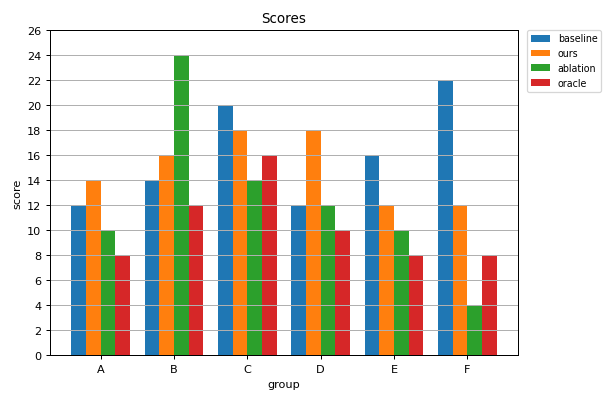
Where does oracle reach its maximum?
C
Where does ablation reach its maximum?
B
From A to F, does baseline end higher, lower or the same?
higher
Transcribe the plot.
Title: Scores
x-axis: group, ticks A B C D E F
y-axis: score, ticks 0 2 4 6 8 10 12 14 16 18 20 22 24 26
Legend: baseline, ours, ablation, oracle
Values:
baseline: 12 14 20 12 16 22
ours: 14 16 18 18 12 12
ablation: 10 24 14 12 10 4
oracle: 8 12 16 10 8 8
